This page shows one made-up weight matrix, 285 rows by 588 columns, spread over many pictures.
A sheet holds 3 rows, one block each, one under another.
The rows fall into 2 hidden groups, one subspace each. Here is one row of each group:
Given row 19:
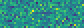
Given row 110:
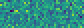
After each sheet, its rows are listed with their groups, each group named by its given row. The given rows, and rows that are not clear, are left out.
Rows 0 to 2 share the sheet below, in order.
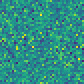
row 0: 19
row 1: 19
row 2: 110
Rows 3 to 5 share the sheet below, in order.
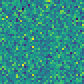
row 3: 19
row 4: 19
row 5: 19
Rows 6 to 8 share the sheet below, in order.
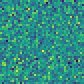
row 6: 110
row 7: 110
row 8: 110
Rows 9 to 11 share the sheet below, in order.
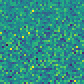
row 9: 19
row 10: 19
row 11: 19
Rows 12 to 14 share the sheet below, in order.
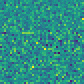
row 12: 110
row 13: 110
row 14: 19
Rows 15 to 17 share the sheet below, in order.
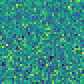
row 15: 110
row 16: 19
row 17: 110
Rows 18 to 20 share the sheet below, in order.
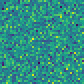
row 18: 110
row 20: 110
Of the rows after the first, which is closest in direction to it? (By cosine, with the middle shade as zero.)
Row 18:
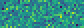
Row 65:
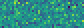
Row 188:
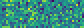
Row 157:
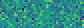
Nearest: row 188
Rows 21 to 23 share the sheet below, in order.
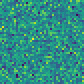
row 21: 110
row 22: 19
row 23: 19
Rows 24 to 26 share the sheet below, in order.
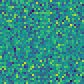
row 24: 19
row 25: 110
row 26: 19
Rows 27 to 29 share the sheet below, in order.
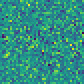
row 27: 19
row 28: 110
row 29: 110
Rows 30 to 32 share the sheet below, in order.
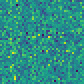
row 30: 110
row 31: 110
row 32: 110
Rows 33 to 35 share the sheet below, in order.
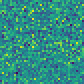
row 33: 19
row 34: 110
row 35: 110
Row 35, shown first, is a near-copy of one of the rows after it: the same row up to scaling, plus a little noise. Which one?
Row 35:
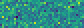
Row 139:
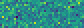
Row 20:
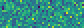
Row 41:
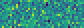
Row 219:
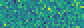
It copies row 139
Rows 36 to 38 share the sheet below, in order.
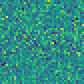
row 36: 19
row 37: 110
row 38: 110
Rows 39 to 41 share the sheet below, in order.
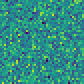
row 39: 110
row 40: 110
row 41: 110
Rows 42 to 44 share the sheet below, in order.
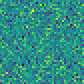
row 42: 19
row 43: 19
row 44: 19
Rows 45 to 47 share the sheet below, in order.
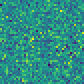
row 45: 19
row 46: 19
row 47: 110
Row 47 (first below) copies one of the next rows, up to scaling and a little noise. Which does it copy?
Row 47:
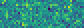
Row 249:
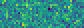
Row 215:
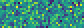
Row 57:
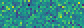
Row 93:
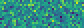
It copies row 249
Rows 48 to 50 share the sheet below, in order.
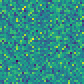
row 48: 19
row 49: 19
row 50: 110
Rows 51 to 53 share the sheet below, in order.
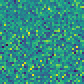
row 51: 110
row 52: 19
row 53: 19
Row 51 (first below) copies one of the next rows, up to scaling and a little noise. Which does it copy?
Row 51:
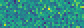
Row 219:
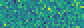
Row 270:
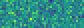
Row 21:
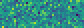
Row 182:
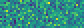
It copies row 219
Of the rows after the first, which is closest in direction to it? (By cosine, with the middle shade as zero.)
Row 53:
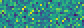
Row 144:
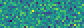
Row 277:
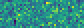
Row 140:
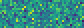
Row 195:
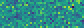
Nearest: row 140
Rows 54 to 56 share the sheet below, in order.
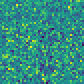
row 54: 110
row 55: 110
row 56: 110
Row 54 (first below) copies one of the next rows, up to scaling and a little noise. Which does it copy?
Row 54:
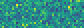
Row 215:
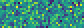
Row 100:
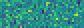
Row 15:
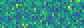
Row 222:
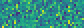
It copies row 15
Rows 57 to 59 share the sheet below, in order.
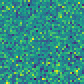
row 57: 110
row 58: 19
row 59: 110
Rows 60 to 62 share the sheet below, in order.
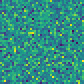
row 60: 19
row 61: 110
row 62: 110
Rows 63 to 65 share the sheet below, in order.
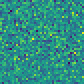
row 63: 110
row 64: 19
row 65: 110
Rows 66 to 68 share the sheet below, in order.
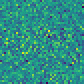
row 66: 110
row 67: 110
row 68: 110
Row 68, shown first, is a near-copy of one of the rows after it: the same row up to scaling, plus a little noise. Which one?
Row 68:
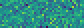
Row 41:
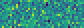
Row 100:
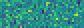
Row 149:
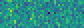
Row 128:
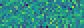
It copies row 128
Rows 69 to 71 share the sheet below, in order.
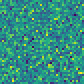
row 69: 19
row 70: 19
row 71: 110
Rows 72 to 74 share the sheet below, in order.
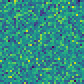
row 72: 110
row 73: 110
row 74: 19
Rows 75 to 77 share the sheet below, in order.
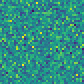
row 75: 19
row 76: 19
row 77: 19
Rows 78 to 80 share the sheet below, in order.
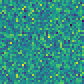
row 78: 19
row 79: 110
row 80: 19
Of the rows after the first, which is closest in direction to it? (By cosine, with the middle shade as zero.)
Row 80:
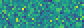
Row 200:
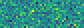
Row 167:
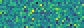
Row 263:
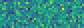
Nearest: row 167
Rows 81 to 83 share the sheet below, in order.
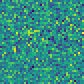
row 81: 19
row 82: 110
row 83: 19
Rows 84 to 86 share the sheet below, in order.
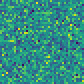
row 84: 19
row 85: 110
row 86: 19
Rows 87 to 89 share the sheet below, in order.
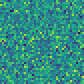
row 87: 110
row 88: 19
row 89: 19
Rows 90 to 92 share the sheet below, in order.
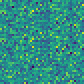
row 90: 19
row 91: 19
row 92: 19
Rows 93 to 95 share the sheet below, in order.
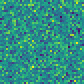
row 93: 110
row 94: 110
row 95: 19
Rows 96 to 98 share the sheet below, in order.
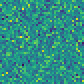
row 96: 19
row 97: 110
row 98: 19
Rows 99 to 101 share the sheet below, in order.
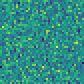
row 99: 110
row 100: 110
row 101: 110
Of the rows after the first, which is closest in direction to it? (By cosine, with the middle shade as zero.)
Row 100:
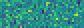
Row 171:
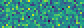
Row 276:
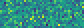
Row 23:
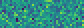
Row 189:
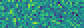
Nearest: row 276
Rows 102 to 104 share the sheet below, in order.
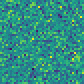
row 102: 110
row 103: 19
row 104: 110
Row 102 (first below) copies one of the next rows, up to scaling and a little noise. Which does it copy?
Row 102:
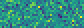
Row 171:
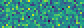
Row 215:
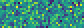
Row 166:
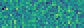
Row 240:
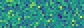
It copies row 240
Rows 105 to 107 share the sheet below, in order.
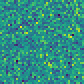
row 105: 110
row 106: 110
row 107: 110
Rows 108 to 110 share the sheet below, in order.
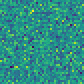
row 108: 19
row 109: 19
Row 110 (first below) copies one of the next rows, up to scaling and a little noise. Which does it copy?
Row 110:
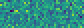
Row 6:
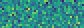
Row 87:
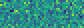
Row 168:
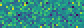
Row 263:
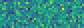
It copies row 87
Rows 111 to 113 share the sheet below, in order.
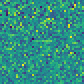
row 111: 110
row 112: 19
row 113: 19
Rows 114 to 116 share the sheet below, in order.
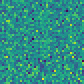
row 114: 19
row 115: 19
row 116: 110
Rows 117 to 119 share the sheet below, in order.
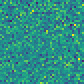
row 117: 19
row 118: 110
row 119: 110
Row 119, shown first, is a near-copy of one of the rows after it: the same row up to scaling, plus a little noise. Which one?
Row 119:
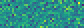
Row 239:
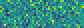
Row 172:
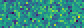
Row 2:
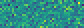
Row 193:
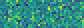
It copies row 2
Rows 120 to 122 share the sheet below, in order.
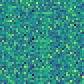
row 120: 19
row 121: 19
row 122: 19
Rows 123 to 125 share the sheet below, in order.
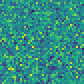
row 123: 19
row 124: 19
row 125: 110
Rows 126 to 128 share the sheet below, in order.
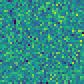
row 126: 110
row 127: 110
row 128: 110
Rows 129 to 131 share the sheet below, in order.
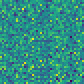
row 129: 19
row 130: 19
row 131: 19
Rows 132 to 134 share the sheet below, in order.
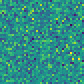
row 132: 19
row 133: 19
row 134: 110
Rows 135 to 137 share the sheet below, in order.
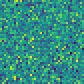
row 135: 110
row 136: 19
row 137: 110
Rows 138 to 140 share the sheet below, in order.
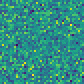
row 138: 19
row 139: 110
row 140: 19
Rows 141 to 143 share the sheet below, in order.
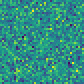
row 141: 19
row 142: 19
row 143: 110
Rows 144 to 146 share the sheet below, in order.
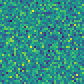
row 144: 19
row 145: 110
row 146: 19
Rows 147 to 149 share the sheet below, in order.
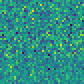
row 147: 19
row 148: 110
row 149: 110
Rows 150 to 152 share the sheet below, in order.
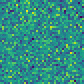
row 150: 110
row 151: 19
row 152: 19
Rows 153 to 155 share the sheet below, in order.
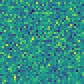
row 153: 19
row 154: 19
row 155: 110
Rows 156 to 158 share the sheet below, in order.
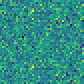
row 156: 19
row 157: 19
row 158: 19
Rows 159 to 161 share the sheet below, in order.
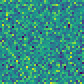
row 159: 110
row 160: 19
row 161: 110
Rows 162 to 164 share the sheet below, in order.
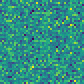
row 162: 19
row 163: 19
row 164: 19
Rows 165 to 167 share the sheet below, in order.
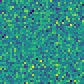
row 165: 19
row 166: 110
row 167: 19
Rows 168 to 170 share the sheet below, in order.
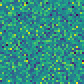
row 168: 110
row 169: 19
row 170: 110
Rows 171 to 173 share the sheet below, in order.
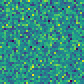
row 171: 110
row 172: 110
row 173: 19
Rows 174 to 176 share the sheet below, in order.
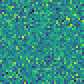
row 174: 19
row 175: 19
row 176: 19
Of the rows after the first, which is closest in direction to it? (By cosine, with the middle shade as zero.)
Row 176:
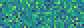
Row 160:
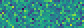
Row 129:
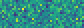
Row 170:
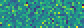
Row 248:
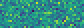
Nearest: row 248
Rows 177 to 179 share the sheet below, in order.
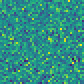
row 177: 19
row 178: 110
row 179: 110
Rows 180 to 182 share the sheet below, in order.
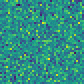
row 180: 110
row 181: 19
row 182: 110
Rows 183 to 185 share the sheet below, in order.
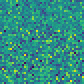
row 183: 110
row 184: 19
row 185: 19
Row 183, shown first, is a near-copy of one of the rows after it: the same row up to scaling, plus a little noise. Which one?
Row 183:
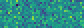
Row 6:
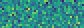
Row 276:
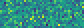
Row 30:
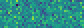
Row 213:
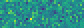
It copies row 30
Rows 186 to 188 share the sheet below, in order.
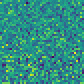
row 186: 110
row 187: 19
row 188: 110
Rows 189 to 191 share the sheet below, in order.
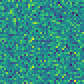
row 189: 110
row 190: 19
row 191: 19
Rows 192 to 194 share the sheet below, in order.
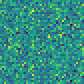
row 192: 19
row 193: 110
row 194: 19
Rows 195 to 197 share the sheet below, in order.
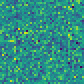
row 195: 110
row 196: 110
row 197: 110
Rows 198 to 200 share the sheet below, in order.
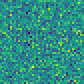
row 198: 110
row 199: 110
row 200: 19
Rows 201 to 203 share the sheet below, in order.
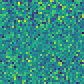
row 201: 110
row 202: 110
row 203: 110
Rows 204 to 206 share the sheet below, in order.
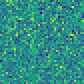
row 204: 110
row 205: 110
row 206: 19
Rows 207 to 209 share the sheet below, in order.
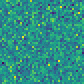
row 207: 110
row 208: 19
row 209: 110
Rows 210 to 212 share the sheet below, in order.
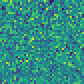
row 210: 110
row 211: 19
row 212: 110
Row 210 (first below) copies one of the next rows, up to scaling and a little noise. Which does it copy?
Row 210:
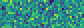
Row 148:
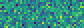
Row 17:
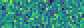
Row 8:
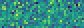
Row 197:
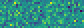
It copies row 17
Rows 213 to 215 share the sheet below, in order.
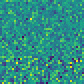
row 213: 110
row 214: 19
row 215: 110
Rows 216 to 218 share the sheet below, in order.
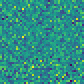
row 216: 19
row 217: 19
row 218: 19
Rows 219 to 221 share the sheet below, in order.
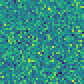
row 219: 110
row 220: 110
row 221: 110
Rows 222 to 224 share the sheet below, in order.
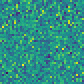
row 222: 110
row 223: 19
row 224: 19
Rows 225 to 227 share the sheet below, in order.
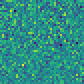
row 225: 110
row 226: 110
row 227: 19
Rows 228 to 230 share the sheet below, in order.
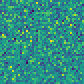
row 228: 19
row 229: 110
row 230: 110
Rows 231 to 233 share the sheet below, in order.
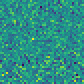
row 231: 110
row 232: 19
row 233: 19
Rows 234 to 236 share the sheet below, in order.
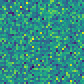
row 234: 110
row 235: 19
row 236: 19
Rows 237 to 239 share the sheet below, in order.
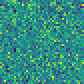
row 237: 110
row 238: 110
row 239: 110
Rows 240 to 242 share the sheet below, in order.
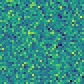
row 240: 110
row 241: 110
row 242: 19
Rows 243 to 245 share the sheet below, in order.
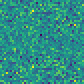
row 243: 19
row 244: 110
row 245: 19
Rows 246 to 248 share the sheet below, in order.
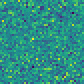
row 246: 110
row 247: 19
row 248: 19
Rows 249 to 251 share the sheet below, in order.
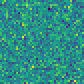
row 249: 110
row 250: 19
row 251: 19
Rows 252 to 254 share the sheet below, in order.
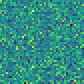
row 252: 19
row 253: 19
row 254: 19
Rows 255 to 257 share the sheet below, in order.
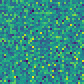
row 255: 19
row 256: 19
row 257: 110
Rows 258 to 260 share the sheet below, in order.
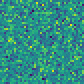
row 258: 19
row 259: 110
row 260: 110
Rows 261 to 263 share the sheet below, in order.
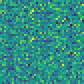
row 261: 19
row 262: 19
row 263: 110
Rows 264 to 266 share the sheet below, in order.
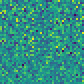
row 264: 19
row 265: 19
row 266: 19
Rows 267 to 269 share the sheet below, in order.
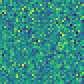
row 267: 19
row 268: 110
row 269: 19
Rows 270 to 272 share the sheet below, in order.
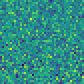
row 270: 110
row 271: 19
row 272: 19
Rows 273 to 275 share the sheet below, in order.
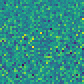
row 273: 110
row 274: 19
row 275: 19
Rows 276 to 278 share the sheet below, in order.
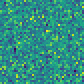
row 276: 110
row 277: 110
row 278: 19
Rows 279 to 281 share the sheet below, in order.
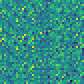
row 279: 19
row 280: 19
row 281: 19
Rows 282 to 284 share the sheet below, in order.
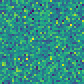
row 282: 19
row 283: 19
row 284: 110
